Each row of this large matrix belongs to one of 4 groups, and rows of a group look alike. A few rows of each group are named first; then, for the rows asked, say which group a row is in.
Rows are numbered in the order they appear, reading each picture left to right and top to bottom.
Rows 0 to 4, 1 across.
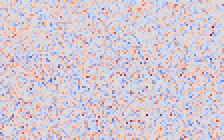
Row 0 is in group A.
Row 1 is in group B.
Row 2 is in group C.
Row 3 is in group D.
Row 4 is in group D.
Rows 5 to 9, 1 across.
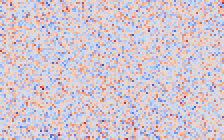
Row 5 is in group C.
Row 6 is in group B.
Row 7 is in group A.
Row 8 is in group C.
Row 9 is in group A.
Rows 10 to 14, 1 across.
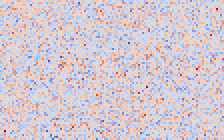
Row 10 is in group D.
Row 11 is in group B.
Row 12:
C
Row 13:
D
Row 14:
A
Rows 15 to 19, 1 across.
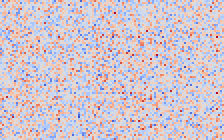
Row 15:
B
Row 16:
D
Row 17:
A
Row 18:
D
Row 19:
D
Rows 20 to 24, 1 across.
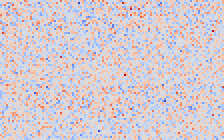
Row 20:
D
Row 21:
B
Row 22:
C
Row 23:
C
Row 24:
B
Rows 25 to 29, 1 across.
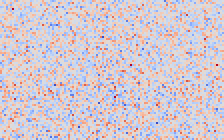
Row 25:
A
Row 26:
A
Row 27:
D
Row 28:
B
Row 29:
A
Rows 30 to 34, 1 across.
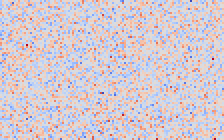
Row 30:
D
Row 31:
D
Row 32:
B
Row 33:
A
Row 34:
D
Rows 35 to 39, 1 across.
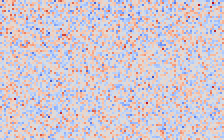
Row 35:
B
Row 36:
C
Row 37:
A
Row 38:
B
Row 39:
C
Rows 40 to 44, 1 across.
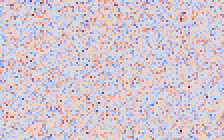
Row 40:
C
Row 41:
C
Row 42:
D
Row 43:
A
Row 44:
C
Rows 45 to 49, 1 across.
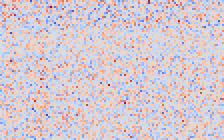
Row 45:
B
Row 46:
C
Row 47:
C
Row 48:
C
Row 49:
C
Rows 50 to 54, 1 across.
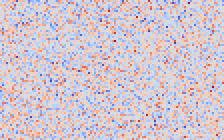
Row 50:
A
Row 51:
B
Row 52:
A
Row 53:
B
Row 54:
D
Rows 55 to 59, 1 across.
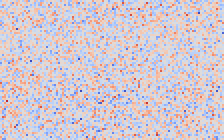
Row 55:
D
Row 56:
A
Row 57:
D
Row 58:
B
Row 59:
B
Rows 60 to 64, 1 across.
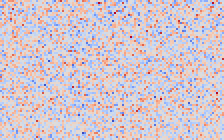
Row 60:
B
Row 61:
D
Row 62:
C
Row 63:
D
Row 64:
D
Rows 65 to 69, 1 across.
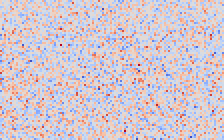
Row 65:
A
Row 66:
B
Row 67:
D
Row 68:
B
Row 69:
C
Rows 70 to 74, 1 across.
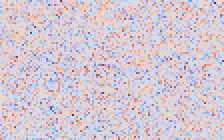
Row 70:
C
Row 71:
D
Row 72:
A
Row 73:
A
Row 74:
B
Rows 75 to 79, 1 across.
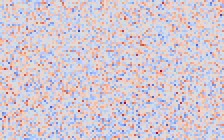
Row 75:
C
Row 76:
D
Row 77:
D
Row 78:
C
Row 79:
B
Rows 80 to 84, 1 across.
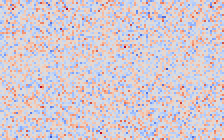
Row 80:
C
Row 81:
C
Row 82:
B
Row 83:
C
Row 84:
A
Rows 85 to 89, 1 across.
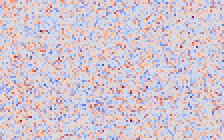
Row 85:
B
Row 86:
C
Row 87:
A
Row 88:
D
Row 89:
D
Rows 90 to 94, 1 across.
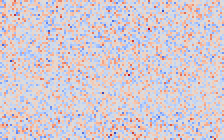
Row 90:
B
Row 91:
B
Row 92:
C
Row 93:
A
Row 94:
D
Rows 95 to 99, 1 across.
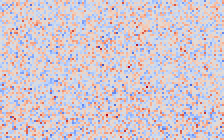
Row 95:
D
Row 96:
A
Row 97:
A
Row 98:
D
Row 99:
C
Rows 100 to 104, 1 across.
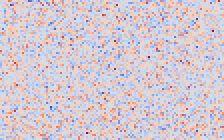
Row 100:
C
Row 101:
B
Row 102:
B
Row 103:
A
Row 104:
C
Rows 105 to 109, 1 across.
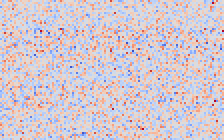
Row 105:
B
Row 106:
C
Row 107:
B
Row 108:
C
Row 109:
D
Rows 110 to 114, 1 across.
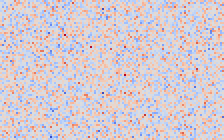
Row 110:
A
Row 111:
C
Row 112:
C
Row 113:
A
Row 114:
A
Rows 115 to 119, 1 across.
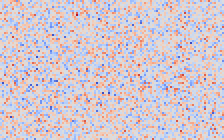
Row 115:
A
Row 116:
A
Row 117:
A
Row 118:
A
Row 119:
C
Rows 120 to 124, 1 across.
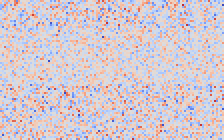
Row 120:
A
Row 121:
A
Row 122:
C
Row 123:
C
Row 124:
D
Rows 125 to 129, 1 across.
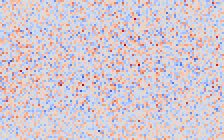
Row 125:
B
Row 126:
D
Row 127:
D
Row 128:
B
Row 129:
D
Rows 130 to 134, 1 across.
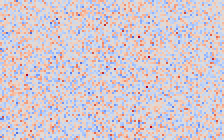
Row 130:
A
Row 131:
D
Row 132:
B
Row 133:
D
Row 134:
D
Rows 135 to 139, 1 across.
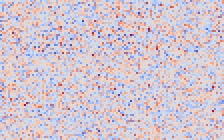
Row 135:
D
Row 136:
B
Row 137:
A
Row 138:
B
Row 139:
D
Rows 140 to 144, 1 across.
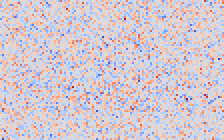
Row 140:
C
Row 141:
A
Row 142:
B
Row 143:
A
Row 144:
A
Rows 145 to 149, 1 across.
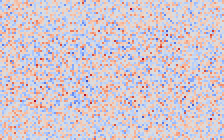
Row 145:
D
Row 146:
B
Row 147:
C
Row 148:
C
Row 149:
B
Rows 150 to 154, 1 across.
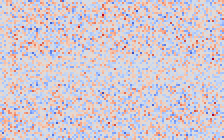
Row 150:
C
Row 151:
C
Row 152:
B
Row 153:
A
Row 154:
B
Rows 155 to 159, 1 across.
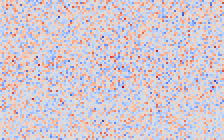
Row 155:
C
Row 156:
A
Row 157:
B
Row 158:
B
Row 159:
A
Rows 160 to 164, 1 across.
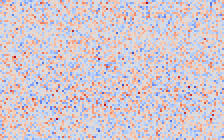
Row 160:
C
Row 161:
A
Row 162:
B
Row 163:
A
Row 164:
B
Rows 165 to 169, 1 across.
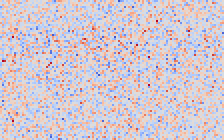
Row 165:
B
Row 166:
A
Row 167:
B
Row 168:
B
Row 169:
A
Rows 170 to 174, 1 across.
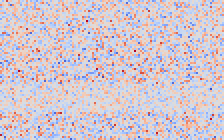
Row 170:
C
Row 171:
D
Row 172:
D
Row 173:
C
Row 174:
B
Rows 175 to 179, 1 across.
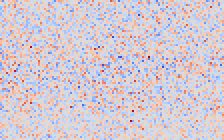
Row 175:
B
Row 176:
D
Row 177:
B
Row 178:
D
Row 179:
D
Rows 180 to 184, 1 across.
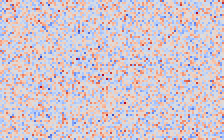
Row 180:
C
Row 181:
D
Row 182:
D
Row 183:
C
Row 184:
C
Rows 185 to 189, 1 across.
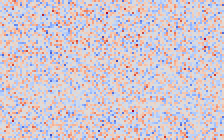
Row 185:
A
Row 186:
A
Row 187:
A
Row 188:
D
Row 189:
A
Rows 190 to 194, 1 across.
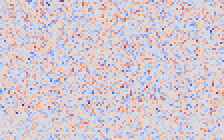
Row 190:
C
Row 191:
C
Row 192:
A
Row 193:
D
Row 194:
A
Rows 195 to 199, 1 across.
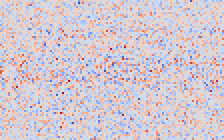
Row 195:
D
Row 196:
C
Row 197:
D
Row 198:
B
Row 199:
B
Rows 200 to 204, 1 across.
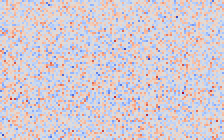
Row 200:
C
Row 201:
B
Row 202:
B
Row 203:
B
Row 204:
D
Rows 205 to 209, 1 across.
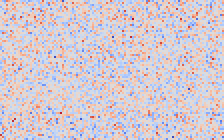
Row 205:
C
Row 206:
D
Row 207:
B
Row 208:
D
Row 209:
B
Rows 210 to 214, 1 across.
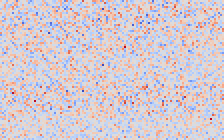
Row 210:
A
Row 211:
C
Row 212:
A
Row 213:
C
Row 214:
B
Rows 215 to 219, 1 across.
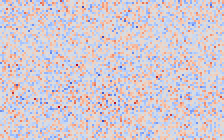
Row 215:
C
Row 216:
A
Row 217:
B
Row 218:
A
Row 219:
A
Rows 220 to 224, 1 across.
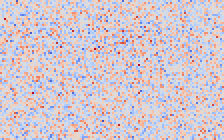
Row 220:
A
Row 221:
D
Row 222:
D
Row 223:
C
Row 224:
A
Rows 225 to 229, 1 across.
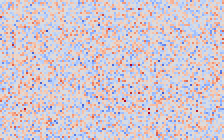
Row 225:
D
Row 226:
C
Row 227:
D
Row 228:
D
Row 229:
B
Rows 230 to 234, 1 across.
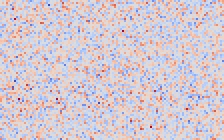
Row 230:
C
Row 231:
D
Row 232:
A
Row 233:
D
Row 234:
D
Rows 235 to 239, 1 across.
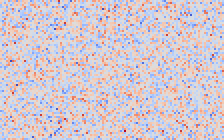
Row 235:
A
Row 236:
B
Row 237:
C
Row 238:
A
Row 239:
C
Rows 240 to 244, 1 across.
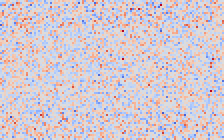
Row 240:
D
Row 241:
D
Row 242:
B
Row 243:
B
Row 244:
C
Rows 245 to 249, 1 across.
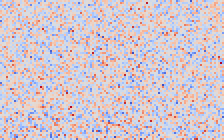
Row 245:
D
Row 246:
A
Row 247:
C
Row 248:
C
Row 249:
A
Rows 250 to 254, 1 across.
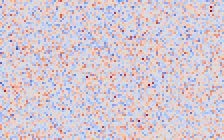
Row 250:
B
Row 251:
D
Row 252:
C
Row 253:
B
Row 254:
D
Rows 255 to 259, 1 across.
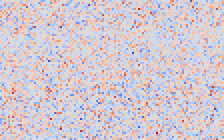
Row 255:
D
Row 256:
A
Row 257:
C
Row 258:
B
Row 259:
B
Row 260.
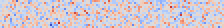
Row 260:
A
